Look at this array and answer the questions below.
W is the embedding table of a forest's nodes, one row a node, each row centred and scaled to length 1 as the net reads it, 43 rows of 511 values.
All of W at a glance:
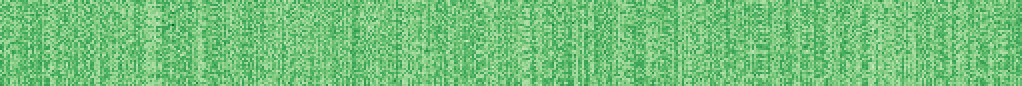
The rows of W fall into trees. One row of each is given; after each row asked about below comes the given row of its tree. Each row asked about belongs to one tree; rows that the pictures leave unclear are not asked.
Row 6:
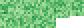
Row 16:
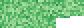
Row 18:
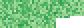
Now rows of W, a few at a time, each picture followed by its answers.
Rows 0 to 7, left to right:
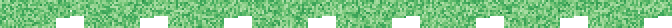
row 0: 18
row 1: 18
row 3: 18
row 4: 16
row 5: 16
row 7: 16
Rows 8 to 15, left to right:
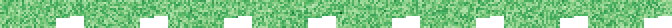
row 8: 6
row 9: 18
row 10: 16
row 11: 16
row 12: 6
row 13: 18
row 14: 16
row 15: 18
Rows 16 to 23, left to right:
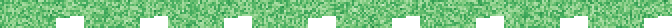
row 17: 16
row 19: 16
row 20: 6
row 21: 18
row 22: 16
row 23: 16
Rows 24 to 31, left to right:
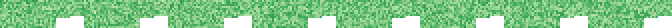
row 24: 16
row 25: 18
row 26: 18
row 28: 16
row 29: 18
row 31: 16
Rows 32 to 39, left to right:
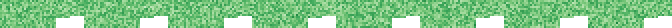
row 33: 16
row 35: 18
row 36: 16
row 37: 18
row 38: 18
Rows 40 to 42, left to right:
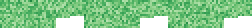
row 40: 16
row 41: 16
